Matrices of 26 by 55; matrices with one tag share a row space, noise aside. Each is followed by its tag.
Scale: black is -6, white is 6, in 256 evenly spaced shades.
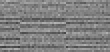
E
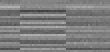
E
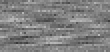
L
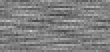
L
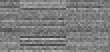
E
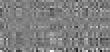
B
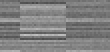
E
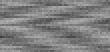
L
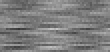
L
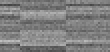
E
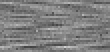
L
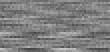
L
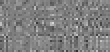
B
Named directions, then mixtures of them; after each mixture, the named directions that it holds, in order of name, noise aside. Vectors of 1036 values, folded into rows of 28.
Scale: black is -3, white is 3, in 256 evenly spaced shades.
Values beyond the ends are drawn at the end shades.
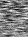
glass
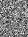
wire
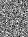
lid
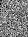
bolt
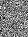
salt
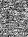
glass, wire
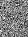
salt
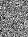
salt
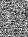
glass, lid, wire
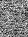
glass, lid, wire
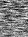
glass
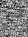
bolt, glass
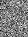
bolt, lid, salt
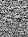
glass, lid, wire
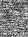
bolt, glass, wire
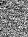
bolt, glass, salt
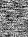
bolt, glass, salt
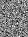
lid
